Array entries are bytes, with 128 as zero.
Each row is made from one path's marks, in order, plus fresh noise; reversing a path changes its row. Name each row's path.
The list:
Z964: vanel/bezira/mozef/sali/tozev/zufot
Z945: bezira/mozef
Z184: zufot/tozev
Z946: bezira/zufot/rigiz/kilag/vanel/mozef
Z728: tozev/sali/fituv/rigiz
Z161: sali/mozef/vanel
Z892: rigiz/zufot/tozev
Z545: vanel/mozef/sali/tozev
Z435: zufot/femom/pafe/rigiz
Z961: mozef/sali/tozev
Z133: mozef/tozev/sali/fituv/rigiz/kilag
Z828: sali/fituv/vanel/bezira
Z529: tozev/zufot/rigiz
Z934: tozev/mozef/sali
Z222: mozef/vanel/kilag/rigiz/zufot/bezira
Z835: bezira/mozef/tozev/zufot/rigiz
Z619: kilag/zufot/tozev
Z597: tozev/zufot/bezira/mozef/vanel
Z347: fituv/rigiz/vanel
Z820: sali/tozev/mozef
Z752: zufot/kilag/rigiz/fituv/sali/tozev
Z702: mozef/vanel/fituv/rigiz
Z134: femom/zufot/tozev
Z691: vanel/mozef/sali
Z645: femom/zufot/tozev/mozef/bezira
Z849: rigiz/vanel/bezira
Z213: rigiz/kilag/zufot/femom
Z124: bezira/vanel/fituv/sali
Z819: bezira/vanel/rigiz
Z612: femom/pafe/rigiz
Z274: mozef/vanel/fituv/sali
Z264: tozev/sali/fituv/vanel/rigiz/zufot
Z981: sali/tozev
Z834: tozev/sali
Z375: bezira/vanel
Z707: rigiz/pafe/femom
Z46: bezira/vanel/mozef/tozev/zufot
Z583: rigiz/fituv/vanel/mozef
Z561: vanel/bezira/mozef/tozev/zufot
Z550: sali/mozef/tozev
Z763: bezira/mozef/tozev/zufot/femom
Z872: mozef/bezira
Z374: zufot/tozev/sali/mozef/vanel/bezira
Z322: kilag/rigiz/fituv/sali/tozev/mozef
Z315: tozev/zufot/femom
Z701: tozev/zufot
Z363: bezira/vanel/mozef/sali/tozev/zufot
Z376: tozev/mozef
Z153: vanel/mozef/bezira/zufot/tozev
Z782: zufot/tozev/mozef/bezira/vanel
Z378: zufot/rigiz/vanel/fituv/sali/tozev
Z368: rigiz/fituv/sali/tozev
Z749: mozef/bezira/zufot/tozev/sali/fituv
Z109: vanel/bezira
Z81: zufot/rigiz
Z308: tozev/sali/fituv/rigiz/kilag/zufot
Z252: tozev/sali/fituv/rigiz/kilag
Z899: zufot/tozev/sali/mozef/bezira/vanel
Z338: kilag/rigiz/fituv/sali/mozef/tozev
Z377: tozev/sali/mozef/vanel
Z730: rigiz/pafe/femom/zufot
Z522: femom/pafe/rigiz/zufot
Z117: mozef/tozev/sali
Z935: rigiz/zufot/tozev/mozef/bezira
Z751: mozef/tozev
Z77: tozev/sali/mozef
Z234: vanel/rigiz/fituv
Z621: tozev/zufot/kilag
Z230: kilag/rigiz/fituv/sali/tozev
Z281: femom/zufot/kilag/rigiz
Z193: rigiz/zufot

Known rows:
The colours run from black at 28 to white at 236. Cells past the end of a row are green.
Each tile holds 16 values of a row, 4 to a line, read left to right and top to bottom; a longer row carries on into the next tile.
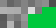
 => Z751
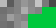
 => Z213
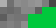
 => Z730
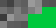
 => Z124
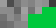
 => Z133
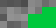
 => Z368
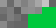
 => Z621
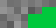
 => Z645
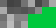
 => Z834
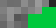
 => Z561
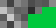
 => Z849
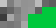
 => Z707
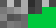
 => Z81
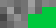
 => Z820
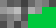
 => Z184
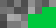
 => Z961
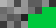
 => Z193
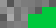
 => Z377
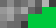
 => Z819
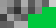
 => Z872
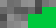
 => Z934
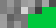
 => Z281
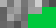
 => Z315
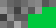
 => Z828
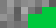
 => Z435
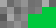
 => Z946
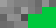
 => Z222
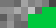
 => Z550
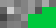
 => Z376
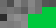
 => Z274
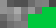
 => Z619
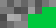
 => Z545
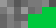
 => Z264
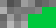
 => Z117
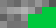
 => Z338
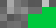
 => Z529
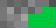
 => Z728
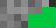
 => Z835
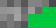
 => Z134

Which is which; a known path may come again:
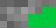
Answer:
Z230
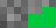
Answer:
Z363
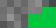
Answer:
Z964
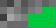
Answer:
Z378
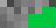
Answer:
Z308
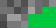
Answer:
Z961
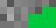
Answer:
Z377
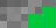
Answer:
Z752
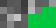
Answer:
Z981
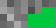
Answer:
Z374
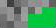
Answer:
Z252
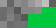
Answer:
Z621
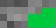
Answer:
Z368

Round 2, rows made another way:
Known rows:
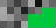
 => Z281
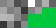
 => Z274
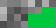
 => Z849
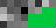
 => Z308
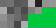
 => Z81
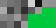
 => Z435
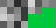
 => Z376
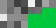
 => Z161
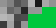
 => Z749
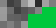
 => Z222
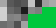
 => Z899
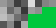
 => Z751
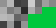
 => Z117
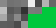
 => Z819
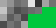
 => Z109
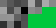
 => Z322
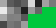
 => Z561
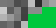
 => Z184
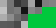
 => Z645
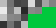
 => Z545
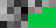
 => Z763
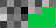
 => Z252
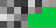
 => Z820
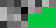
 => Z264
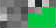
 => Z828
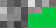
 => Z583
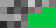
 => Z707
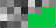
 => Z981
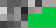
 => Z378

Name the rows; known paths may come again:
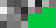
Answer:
Z561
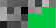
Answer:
Z230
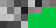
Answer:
Z134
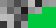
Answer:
Z749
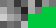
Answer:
Z701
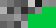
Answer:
Z435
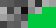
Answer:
Z752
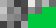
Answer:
Z691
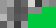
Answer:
Z872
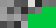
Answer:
Z612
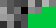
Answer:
Z322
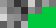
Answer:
Z377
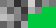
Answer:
Z376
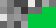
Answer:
Z161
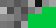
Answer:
Z81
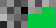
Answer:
Z133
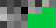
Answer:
Z308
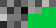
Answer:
Z252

